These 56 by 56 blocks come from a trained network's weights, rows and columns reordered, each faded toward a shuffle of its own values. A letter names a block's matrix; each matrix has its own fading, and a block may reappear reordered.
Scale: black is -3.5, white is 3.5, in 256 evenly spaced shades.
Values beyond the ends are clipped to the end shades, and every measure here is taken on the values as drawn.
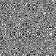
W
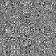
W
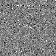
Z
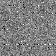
Z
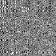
W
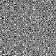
W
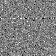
Z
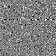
Z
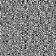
W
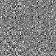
W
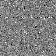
Z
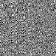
W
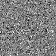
Z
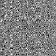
W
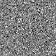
Z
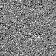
Z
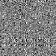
W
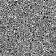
Z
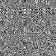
W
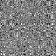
W
